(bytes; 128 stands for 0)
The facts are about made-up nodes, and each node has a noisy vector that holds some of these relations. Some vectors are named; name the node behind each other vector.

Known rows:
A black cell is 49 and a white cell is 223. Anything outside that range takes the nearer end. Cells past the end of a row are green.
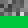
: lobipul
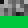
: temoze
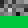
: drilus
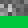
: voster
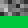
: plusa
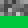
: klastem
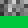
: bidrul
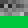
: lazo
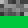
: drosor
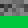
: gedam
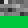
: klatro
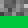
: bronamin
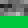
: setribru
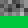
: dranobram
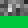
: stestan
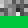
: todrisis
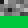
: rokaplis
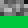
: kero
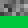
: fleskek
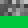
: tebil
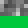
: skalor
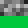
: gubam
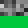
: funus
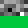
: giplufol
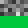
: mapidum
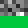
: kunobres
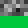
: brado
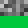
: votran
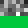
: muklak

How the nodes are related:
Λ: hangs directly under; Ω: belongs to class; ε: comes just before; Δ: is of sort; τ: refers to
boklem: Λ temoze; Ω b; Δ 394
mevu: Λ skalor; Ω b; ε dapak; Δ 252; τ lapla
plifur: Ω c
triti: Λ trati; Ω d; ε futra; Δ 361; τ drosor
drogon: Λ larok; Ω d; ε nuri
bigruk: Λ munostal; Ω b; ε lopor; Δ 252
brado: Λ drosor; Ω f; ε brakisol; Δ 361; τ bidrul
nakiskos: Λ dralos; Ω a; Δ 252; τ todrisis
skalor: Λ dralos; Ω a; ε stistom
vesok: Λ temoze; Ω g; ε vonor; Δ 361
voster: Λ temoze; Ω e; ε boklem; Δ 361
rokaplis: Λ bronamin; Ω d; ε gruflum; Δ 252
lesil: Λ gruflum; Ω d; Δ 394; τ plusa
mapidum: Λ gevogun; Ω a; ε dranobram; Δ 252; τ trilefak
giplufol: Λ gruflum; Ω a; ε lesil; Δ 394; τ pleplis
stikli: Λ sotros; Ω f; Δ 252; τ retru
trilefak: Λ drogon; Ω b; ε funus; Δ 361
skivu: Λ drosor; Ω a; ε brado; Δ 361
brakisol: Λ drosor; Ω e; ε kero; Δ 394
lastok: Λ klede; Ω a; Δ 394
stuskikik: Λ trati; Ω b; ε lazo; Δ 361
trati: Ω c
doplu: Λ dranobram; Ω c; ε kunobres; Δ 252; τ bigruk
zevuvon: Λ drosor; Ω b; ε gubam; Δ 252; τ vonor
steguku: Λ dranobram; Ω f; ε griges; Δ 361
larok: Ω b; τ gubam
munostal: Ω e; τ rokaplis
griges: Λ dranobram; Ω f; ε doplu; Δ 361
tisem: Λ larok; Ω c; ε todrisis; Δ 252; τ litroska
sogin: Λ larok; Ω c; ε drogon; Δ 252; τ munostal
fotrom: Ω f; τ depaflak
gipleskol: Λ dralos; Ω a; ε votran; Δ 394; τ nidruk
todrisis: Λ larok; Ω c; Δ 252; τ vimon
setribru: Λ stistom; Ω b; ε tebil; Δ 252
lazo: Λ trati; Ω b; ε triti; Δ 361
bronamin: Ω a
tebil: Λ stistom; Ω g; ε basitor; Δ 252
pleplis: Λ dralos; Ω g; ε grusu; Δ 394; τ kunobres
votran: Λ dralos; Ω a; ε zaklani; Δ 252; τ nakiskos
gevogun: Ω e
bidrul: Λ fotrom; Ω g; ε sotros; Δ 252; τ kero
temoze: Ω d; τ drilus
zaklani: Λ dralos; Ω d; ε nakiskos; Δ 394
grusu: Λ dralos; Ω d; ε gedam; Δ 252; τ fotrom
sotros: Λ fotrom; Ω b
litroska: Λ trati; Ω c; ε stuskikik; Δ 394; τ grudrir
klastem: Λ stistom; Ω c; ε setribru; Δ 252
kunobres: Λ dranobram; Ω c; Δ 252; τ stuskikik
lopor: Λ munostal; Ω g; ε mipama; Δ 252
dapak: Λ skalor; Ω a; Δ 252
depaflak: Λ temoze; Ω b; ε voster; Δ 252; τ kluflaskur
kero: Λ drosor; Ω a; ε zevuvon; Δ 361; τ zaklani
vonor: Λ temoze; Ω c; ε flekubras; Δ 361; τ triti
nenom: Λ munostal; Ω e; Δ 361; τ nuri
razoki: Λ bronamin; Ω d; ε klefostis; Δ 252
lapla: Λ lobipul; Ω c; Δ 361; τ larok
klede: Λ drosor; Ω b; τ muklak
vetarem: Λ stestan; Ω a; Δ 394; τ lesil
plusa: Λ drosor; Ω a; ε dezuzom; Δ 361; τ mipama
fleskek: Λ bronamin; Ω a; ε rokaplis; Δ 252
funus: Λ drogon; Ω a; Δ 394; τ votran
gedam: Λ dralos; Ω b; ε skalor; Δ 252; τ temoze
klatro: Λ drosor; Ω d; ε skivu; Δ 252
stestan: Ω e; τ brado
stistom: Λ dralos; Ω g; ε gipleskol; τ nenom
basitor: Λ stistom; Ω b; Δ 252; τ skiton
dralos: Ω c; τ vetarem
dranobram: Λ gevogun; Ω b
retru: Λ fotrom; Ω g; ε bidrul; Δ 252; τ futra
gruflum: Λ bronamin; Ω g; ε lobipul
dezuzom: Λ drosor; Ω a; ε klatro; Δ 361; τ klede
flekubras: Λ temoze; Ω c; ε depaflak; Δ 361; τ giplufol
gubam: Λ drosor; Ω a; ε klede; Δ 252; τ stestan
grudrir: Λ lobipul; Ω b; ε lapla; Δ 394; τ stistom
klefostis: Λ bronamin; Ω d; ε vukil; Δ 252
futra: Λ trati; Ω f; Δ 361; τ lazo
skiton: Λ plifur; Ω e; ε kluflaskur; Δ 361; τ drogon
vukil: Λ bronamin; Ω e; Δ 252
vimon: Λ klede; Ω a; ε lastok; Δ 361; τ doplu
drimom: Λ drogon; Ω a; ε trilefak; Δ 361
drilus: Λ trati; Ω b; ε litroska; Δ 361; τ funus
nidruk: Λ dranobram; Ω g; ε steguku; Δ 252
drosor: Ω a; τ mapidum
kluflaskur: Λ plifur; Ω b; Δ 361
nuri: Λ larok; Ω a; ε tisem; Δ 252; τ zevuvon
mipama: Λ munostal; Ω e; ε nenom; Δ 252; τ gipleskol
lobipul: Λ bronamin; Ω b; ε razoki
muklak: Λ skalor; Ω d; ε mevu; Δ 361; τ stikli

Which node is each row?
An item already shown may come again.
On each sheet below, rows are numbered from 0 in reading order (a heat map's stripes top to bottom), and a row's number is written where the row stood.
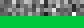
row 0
lopor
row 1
stistom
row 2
doplu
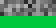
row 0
gubam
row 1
larok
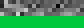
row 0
triti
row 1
trilefak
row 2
trilefak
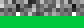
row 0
doplu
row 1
futra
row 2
doplu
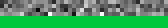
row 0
lazo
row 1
giplufol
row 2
grudrir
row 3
todrisis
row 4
nuri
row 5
bigruk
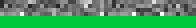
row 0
stuskikik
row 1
zevuvon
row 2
sotros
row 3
nakiskos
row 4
stuskikik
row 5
pleplis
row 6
gevogun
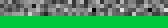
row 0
dranobram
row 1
nenom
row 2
vesok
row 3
stikli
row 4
lapla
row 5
lesil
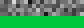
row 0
lopor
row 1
drilus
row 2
fotrom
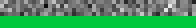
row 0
votran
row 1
nidruk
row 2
brakisol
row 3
vukil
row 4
vonor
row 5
litroska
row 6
vimon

